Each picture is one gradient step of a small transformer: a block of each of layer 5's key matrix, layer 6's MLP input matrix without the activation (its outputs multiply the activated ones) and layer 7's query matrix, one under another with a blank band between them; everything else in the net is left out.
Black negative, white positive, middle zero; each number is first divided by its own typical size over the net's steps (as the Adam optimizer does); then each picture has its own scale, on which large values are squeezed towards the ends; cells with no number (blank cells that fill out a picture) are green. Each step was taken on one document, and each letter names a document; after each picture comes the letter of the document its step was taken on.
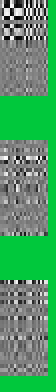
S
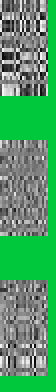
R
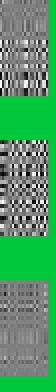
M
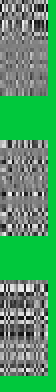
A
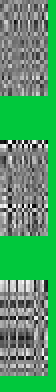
A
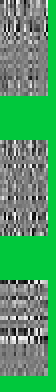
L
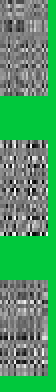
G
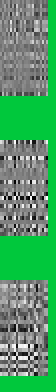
G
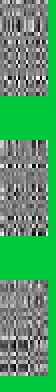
L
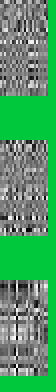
L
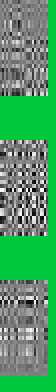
M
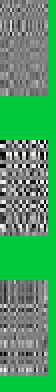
M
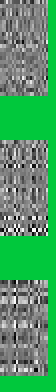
L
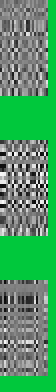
M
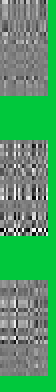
L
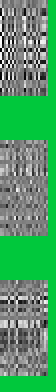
S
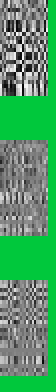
R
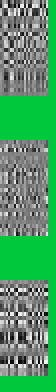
S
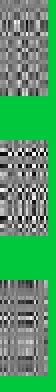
M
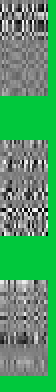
A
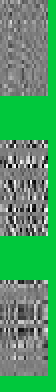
G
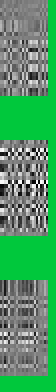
M
